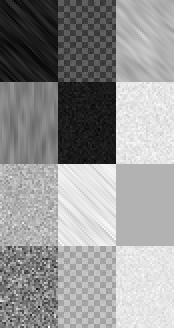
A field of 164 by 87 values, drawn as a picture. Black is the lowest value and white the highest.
The table splits into 4 rows of 3 panels. Panel 1,1: very low, slanting down to the right, faint in contrast. Panel 1,2: low, checkered. Panel 1,3: high, slanting down to the right, faint in contrast. Panel 2,1: middling, streaked downward, faint in contrast. Panel 2,2: very low, fine-grained, faint in contrast. Panel 2,3: very high, fine-grained, faint in contrast. Panel 3,1: high, fine-grained. Panel 3,2: very high, slanting down to the right, faint in contrast. Panel 3,3: high, flat. Panel 4,1: middling, fine-grained, strong in contrast. Panel 4,2: high, checkered. Panel 4,3: very high, fine-grained, faint in contrast.
